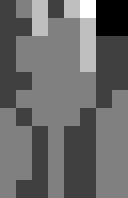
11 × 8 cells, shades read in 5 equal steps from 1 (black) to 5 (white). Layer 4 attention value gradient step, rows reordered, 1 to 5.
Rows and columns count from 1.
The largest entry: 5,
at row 1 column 6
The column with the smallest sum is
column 7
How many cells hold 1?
4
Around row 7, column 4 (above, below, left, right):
3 3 3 3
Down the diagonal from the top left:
2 2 3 3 3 3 3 3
